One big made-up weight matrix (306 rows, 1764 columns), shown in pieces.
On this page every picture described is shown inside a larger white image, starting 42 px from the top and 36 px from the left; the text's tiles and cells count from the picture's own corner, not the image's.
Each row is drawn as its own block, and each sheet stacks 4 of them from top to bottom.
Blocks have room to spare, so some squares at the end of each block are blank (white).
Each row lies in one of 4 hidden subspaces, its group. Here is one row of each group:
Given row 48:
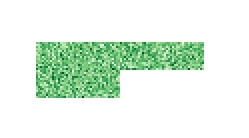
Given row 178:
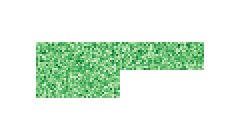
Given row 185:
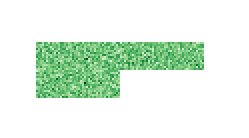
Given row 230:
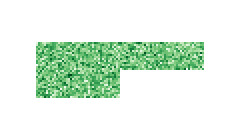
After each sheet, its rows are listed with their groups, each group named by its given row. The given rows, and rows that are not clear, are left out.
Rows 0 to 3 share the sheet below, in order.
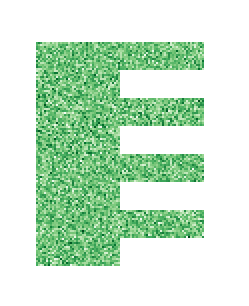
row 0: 185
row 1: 48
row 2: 48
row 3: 230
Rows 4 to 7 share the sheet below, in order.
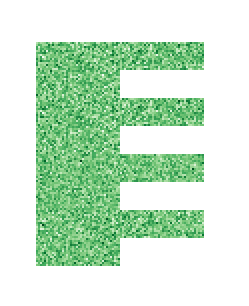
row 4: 178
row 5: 178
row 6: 48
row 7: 178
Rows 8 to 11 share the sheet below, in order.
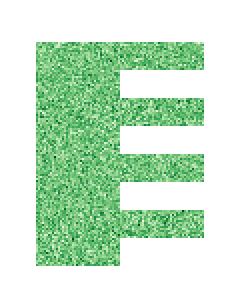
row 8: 48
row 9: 178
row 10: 48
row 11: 48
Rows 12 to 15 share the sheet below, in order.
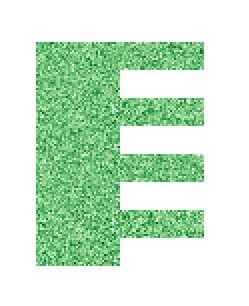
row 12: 185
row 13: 178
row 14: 48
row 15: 178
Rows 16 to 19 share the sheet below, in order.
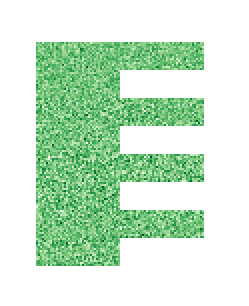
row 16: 230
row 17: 185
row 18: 178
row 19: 48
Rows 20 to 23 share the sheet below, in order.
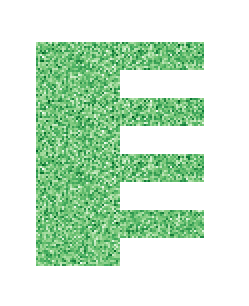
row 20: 178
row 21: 178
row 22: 178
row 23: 185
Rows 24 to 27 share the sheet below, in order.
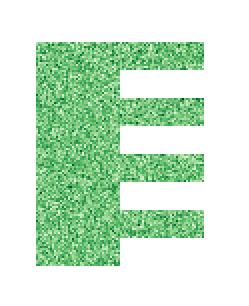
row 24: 178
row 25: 48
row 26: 230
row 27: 48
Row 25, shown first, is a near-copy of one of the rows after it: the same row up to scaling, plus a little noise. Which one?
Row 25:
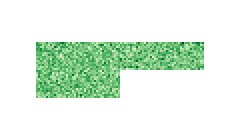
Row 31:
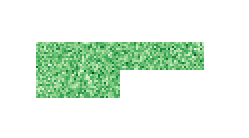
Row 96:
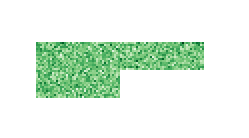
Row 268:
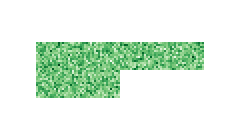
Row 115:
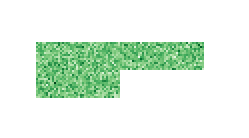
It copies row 96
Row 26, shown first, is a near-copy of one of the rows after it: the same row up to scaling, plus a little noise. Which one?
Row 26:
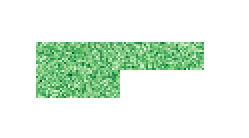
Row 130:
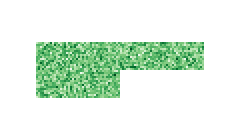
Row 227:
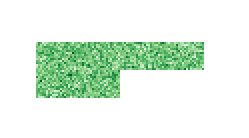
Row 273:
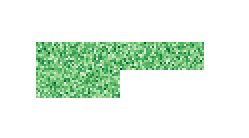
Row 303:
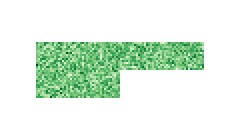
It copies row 227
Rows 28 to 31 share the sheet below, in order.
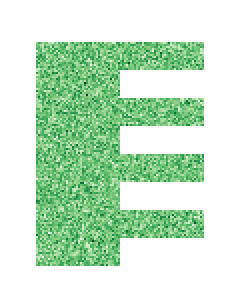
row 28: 185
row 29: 48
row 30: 48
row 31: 48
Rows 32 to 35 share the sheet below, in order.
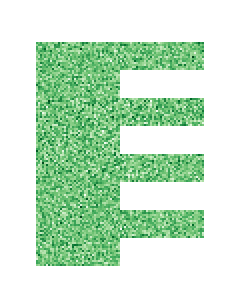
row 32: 48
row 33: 178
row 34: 185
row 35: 48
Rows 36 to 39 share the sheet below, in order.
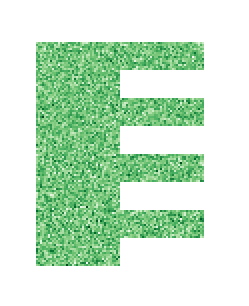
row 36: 48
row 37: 178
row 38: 185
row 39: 185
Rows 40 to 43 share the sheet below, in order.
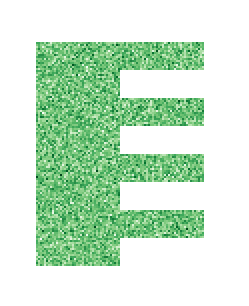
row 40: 185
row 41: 178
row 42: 230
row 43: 230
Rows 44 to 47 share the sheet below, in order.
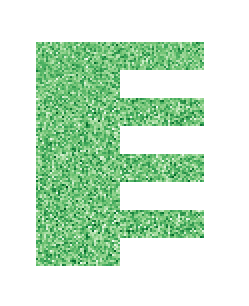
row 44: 185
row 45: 185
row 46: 48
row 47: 185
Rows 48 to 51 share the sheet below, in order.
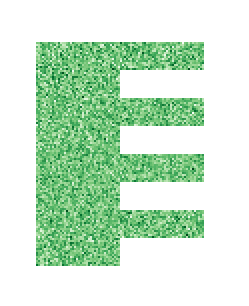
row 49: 48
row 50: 48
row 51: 230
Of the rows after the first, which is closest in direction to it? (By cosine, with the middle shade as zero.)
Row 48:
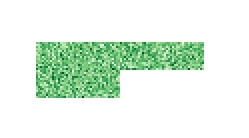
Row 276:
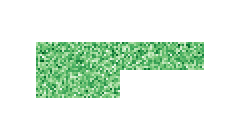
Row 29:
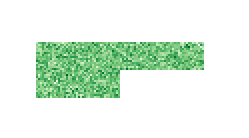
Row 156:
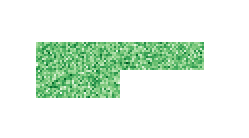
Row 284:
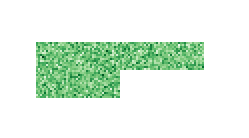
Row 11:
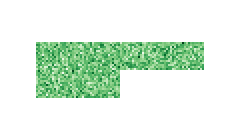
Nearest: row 29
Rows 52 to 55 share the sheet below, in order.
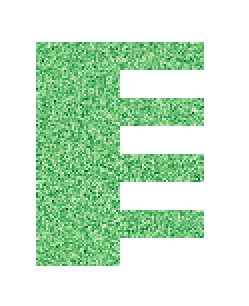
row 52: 178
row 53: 48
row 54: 185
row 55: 185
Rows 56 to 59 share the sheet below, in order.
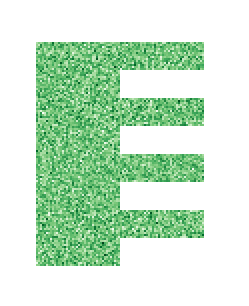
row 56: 230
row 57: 178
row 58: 48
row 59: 178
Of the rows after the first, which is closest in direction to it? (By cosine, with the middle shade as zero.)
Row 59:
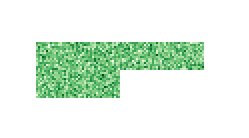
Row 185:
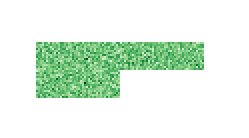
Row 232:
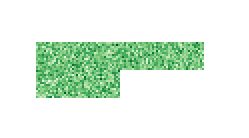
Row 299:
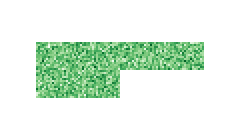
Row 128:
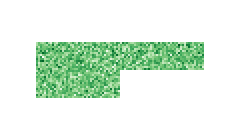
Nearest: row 299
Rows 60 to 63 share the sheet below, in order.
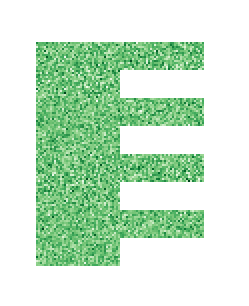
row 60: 185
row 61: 230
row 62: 230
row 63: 178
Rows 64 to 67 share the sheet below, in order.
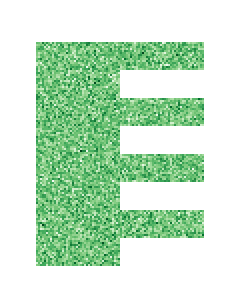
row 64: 230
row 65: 185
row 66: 48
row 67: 178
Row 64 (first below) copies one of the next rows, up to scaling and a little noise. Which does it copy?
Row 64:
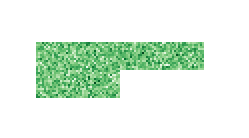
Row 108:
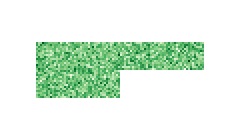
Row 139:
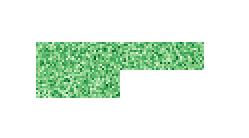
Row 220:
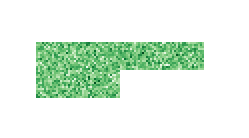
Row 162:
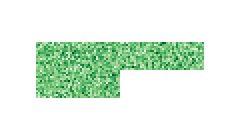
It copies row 220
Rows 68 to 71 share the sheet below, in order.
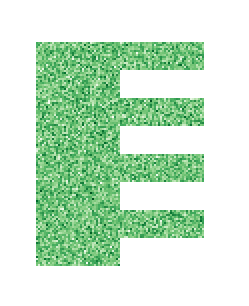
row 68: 230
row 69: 178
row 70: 48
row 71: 185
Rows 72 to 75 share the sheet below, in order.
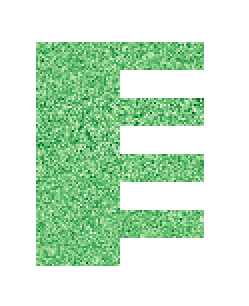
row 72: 178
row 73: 48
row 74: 185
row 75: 185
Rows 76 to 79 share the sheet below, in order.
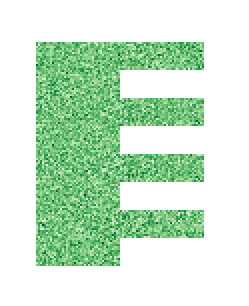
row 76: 230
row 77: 185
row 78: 185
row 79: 178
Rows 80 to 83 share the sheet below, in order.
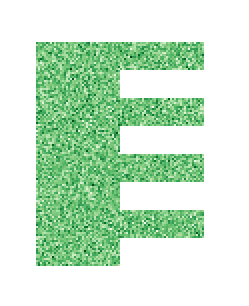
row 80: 230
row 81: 185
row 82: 48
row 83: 185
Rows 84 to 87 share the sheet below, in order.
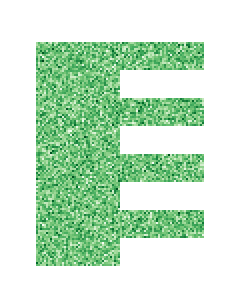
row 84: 178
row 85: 230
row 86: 185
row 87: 178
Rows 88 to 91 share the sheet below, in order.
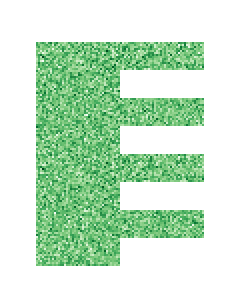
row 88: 178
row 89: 185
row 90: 178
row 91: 48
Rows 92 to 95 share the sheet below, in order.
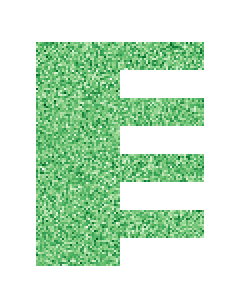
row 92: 185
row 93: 48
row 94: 178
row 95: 185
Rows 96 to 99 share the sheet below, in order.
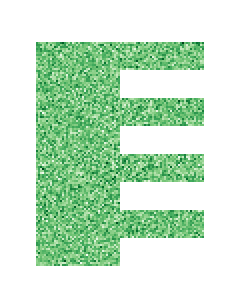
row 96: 48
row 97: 178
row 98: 178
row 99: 185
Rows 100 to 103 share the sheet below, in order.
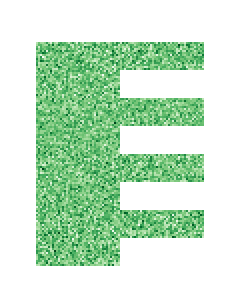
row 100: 178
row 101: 230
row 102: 178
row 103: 48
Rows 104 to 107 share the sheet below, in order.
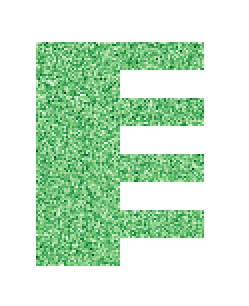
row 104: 185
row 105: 178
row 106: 48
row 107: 48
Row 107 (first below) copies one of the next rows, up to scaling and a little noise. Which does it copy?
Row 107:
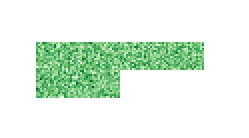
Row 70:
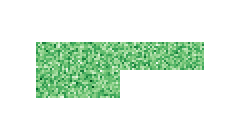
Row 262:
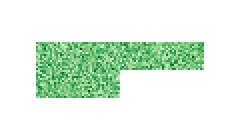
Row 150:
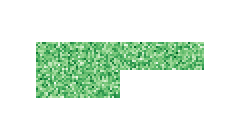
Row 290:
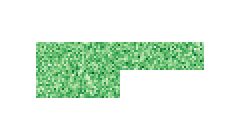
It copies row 70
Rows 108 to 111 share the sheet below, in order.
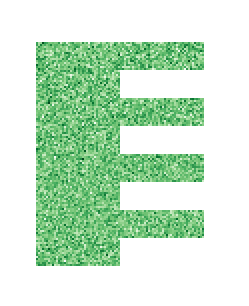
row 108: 230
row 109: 178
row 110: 48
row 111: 185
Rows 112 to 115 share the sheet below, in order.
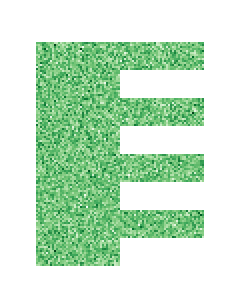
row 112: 48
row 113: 48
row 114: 185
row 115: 48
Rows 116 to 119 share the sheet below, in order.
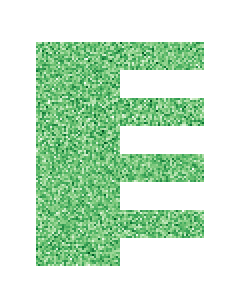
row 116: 185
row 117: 178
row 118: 48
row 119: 48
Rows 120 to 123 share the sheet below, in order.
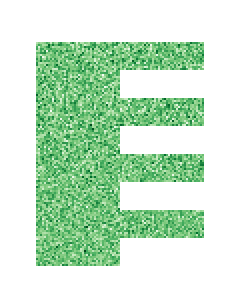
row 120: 178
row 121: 230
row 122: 185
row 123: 185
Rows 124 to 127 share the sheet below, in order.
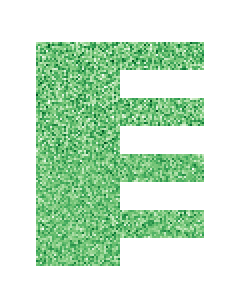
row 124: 178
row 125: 178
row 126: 48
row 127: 178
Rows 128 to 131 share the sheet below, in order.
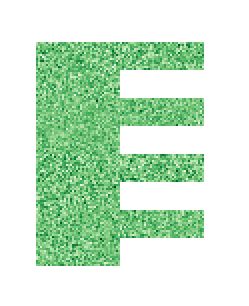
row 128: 178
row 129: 230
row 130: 230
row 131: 48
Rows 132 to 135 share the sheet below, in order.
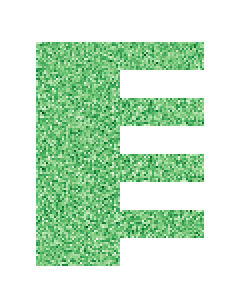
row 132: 185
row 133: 178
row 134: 178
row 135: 185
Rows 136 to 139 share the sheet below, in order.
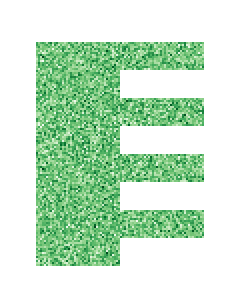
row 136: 178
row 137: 230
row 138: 178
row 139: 230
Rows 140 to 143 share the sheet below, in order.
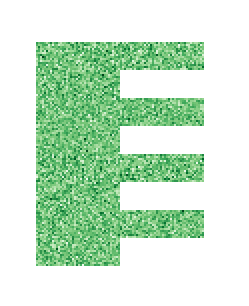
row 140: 178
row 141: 185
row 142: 230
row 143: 48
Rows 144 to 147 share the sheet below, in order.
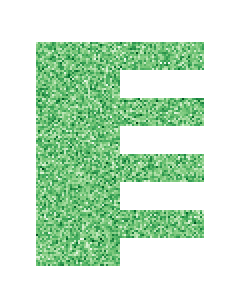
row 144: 230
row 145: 48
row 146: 178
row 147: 48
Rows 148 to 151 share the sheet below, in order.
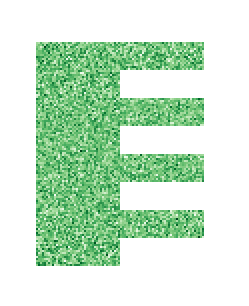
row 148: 230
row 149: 185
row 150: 48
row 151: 185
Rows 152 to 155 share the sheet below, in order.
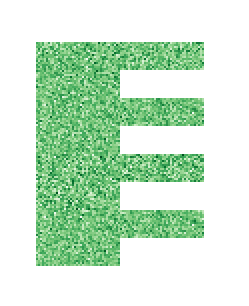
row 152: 185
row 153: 48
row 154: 48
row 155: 48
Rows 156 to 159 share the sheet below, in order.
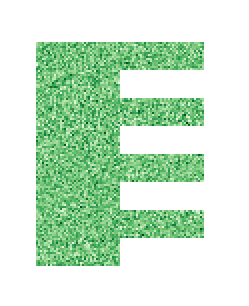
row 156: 230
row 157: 230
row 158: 185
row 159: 48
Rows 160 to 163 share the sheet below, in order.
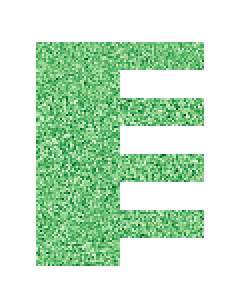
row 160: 185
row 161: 230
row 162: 230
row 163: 48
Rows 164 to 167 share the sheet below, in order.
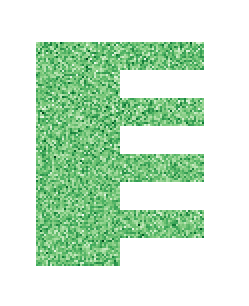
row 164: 185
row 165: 178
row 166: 48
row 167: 48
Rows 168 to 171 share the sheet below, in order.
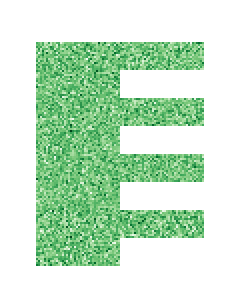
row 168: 185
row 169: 230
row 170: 48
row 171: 230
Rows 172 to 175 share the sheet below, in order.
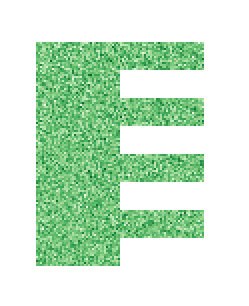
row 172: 48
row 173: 48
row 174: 185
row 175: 178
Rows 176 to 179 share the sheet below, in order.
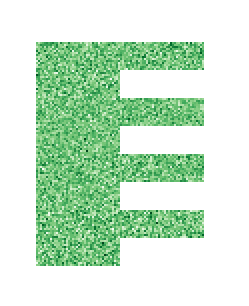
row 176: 185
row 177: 185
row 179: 178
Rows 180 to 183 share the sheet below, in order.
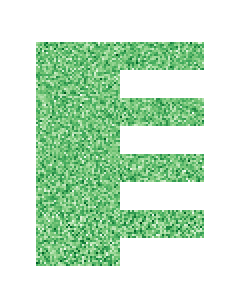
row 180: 185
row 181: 48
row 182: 230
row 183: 230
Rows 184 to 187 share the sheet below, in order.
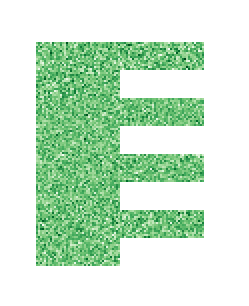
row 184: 230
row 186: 48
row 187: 178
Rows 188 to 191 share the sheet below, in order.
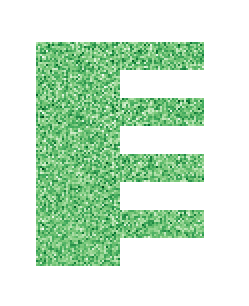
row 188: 178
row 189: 178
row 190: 178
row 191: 178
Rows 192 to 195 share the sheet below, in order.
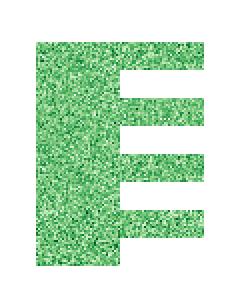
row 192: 178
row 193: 230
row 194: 178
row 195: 185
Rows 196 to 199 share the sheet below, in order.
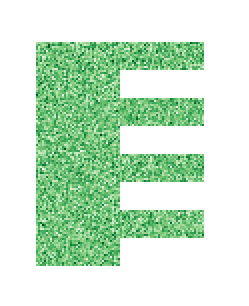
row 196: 178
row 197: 185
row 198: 178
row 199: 178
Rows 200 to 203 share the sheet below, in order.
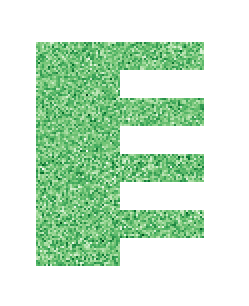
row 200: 185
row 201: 185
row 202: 178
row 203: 48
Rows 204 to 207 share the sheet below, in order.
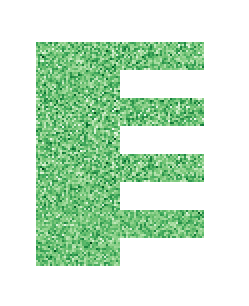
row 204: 178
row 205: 185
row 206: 178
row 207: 48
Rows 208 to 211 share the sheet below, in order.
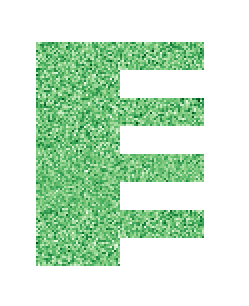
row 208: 185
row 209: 48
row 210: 185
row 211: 185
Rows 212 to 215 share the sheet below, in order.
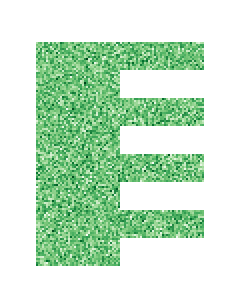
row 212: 185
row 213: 230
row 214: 185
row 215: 230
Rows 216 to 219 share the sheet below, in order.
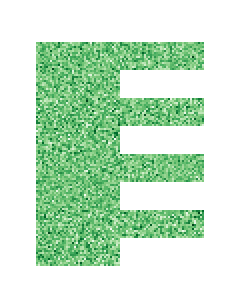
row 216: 48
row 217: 185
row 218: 185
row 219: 48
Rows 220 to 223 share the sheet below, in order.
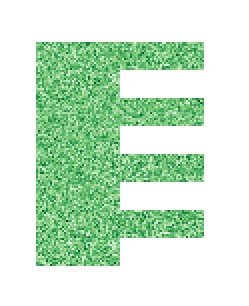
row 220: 230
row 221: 48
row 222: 178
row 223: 230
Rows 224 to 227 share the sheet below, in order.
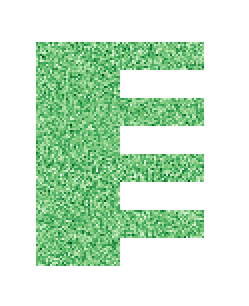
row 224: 178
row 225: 230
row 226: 230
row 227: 230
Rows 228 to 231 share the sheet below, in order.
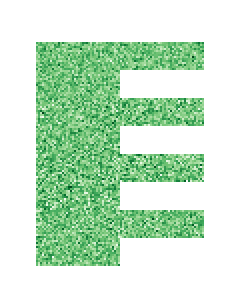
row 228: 48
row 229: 178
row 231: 185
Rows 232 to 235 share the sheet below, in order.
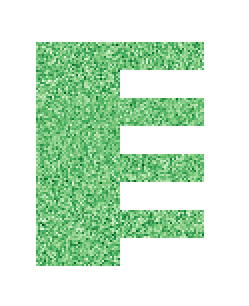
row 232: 185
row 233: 230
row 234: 48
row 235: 178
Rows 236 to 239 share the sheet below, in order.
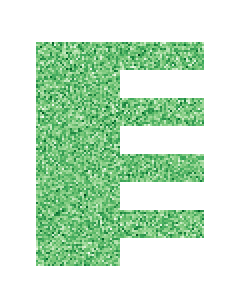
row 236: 230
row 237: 178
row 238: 185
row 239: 48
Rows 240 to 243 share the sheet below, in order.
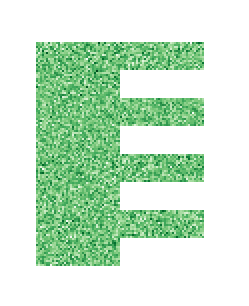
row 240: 185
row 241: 48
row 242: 178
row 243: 230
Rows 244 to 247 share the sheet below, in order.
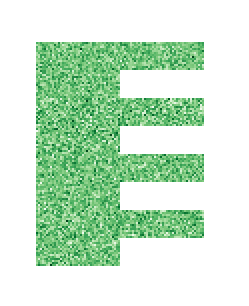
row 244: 48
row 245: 185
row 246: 230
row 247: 230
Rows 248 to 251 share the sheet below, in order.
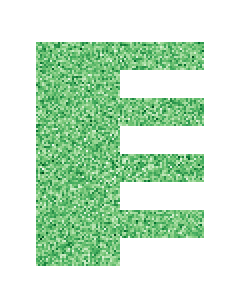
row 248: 48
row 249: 185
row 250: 178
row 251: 230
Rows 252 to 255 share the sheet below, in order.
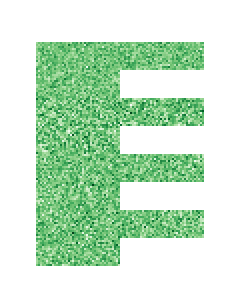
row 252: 230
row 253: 230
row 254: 48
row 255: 185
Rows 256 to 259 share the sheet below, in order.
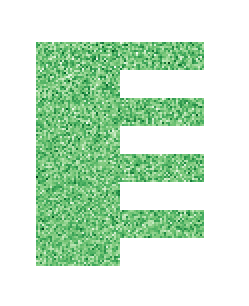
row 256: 230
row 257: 230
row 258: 230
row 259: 178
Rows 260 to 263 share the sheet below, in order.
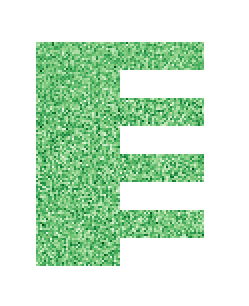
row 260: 230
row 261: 230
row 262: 48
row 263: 178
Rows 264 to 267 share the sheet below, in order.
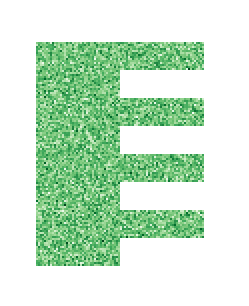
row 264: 230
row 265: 48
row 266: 185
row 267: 48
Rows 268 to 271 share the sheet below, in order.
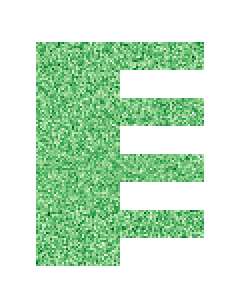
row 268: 48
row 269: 48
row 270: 48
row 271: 178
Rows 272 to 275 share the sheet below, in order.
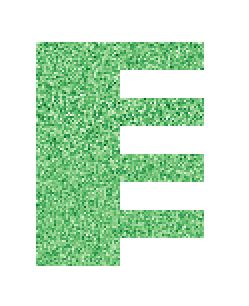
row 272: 185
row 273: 230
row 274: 178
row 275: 230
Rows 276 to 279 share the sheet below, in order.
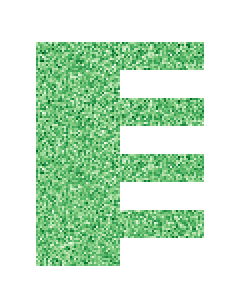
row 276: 178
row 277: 178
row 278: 178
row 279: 230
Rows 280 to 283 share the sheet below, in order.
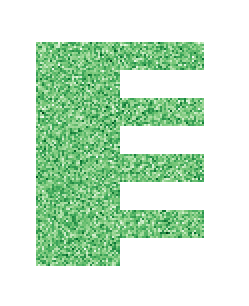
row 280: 48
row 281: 178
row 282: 230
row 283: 230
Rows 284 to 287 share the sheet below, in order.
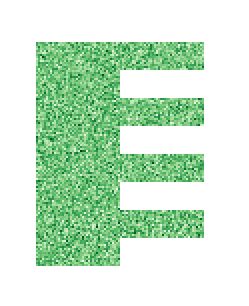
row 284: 178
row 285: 185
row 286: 185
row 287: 230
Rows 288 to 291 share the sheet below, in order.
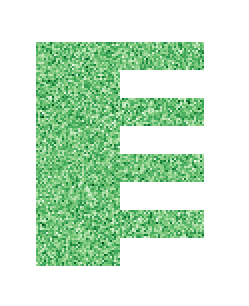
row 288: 185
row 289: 178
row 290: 48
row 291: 178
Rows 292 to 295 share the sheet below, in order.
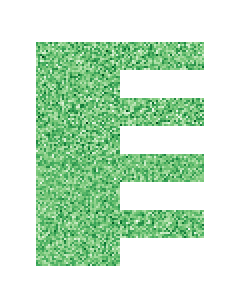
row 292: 178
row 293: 230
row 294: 230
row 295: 230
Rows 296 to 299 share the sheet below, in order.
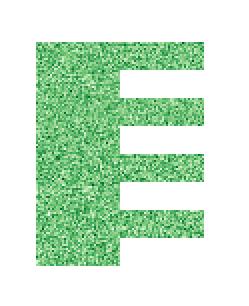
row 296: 48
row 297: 185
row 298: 48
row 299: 178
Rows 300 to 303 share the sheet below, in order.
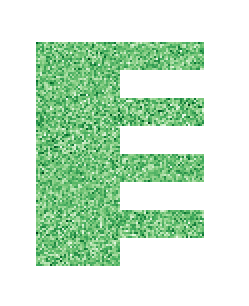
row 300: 185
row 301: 230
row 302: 178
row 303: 230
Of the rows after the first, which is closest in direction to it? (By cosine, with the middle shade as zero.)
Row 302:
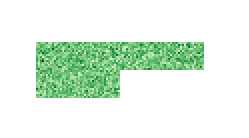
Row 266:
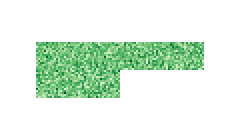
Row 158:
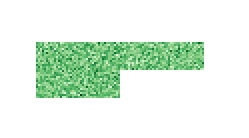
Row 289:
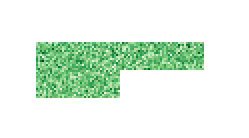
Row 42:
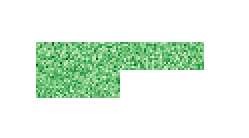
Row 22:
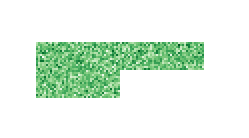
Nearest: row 289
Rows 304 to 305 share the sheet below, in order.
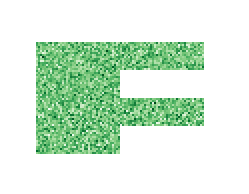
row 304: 178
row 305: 230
